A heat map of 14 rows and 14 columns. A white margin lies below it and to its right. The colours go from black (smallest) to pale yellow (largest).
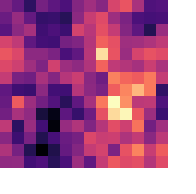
The bottom left is the ninth with the lowest average. Overall the values sit about 40% of the way up the scale. The middle right is the ninth with the highest average. No row or column stands out.
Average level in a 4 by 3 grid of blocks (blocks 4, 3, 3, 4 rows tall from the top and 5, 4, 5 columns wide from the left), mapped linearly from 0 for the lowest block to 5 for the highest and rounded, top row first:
122
334
125
024
